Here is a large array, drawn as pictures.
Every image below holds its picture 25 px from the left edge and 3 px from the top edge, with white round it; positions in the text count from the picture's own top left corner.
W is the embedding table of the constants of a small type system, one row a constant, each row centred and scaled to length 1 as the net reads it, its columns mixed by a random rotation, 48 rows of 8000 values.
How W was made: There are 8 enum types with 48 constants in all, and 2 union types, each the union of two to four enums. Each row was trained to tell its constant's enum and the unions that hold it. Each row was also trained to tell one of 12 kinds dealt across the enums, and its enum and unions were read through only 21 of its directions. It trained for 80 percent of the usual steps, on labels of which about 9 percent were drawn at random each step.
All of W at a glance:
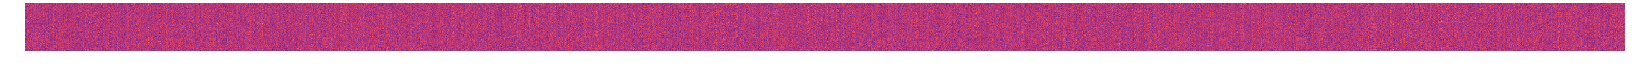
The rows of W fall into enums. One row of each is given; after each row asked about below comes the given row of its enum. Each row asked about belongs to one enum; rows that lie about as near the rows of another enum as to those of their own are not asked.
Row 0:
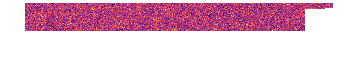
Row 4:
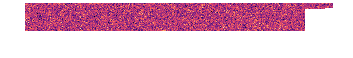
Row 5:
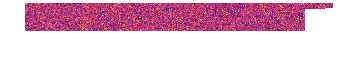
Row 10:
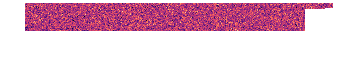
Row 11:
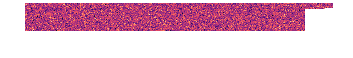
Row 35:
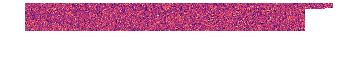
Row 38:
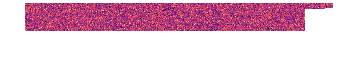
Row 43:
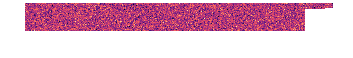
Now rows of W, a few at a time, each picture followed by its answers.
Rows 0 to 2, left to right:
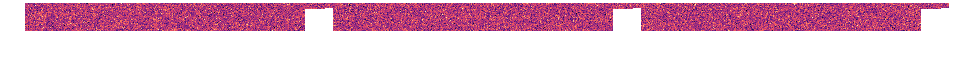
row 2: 35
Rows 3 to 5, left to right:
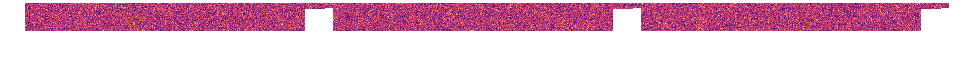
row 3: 43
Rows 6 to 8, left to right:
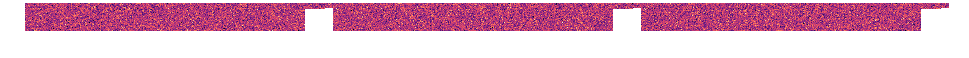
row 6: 0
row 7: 4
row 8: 4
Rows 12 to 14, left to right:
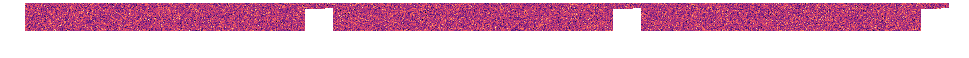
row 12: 43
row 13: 5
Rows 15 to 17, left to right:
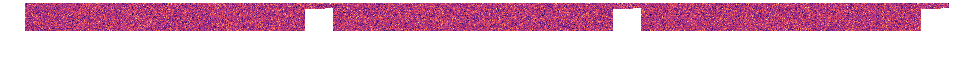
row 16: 11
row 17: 38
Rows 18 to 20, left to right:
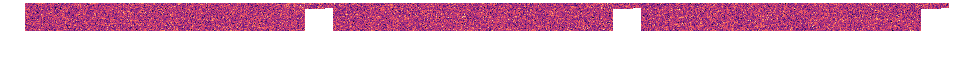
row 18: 4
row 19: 11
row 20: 10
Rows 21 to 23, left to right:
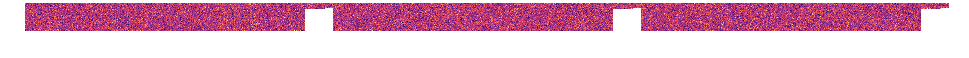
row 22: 11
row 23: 10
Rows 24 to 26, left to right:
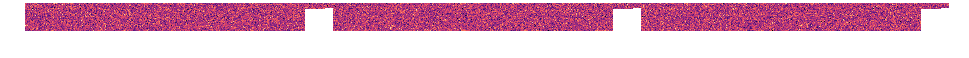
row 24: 35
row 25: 5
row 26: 35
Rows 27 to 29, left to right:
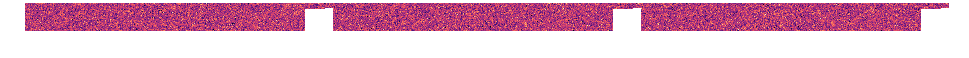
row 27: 4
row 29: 10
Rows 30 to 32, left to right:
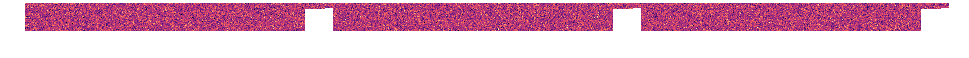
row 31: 4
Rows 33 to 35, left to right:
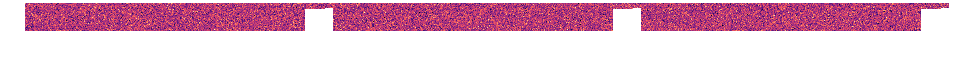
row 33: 10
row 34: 11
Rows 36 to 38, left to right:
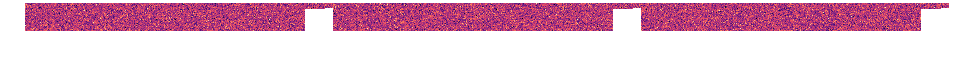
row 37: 35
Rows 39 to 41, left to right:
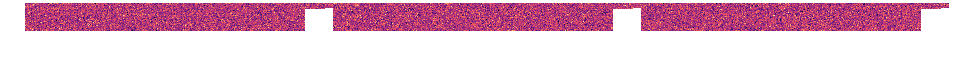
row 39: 35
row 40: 11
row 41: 35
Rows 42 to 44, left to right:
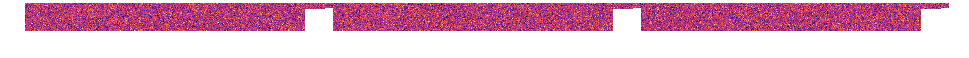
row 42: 5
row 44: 10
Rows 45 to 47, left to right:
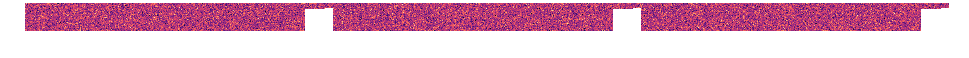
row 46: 10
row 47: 4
